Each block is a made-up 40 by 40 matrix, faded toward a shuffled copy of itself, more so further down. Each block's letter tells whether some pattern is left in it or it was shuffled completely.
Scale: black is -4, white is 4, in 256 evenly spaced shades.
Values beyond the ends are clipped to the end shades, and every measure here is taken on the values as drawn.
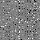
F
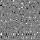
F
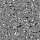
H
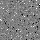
H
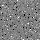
H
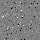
H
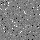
H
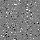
F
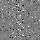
F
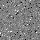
H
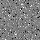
H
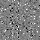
F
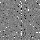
F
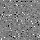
F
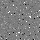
H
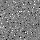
H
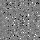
F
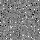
F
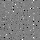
F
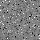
H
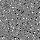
H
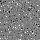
H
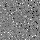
H
